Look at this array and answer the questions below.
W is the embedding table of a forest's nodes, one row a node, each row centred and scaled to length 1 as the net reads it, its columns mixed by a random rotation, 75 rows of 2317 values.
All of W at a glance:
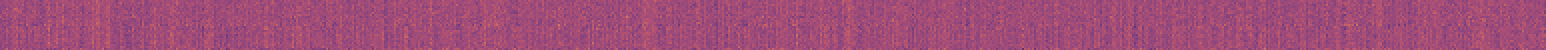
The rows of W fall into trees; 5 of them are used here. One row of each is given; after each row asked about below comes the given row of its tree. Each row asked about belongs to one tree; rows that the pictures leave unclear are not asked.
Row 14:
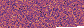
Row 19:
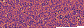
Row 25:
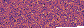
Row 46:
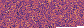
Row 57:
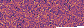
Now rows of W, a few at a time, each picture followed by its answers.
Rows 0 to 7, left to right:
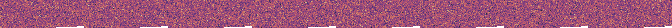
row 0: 14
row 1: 19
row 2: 46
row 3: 19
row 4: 57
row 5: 46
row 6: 46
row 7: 46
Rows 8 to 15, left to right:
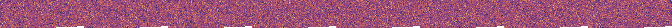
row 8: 57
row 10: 57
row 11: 25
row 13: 46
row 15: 19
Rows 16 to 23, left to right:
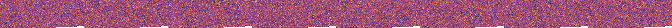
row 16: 25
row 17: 14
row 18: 57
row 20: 19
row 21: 14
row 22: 46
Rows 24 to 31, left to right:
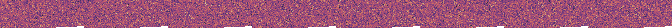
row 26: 25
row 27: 46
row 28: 19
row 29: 57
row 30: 57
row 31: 14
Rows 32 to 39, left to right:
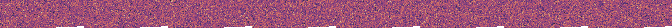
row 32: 57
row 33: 46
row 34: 19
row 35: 57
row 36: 57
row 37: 57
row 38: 57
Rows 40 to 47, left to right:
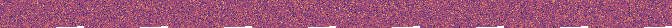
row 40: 25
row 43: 14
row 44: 14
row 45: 46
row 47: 14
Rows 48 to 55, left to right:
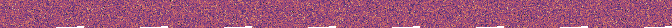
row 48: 46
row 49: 14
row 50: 19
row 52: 14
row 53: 14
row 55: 46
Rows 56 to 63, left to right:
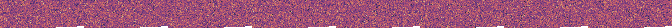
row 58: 46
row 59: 14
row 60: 14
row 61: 19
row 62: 14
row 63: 14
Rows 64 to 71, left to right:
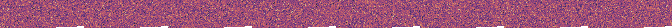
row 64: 14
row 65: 57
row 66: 14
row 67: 57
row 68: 19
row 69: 19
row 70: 14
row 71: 14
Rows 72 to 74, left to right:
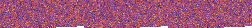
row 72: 46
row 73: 46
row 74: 46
